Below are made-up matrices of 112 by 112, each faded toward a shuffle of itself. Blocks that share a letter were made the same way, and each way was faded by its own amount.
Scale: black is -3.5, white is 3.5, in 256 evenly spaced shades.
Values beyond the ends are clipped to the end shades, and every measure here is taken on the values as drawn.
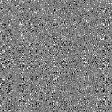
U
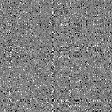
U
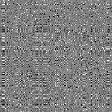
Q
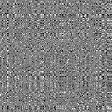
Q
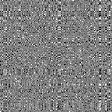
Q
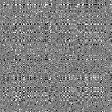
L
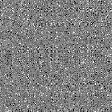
U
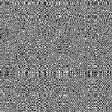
Q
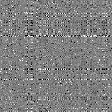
L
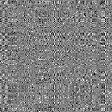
Q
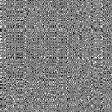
Q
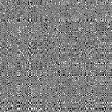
Q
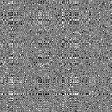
Q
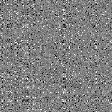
U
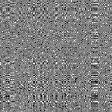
Q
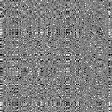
Q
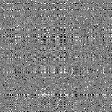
L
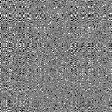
Q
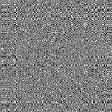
Q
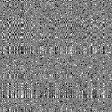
Q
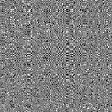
Q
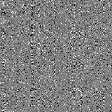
U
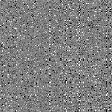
U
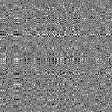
L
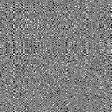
Q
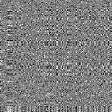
Q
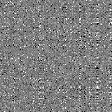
U
